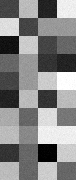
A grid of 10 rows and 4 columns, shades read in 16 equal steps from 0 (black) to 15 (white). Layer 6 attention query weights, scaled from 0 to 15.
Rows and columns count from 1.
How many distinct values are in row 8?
3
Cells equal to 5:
0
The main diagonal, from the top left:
4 4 4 2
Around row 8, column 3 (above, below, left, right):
13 0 8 14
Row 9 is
3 6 0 12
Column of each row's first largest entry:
4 1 2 2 4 2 3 3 4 3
